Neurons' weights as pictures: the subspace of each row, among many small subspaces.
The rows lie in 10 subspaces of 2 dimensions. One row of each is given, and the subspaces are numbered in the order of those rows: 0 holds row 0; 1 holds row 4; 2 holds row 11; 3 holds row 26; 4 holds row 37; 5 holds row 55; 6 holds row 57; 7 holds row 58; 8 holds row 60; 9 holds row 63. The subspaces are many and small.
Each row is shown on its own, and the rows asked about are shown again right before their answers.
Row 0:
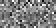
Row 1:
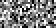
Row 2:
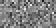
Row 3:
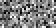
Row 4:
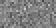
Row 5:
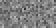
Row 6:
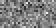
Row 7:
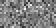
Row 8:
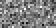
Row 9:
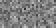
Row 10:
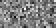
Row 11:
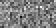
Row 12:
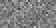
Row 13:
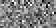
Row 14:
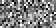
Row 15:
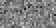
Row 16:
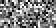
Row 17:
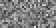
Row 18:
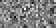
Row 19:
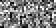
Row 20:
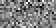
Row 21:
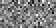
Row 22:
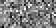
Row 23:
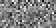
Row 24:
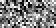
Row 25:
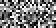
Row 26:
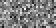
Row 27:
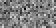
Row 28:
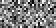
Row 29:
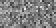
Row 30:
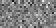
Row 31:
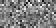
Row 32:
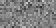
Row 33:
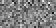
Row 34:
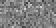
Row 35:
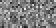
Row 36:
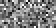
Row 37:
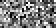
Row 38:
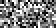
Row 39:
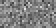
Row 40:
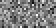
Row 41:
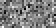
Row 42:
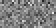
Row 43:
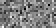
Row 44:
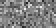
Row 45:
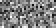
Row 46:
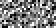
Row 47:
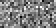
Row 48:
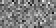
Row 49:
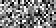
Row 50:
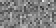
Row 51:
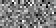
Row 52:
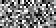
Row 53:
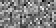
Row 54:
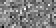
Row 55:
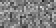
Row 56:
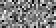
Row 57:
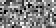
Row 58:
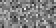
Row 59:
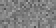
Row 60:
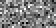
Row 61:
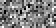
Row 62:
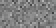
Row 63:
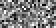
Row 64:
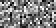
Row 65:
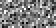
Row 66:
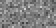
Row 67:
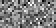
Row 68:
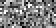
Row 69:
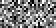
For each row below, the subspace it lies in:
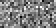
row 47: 2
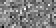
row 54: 1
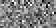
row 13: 4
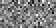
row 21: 2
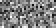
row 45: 5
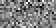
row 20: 6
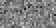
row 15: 6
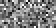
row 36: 9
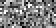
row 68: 6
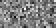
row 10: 4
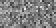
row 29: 7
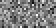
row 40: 2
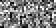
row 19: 5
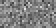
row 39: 3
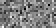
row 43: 1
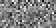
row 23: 1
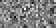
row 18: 4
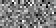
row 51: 4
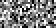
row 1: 3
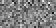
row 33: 3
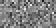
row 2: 1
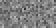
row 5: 7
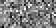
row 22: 1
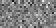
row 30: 4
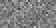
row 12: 8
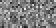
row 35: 2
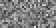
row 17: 9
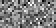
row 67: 5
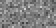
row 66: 8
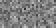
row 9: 7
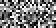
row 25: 0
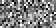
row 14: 3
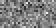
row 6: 9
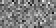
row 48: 7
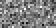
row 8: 8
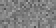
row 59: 9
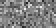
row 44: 6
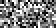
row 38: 9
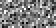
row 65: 8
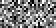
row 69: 2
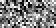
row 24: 8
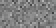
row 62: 1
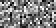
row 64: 5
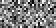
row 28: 2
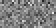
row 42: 7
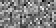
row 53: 5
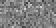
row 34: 6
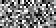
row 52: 4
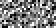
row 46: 8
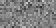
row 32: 6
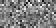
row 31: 0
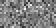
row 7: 0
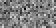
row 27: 3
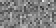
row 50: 5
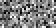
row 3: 3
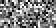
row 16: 9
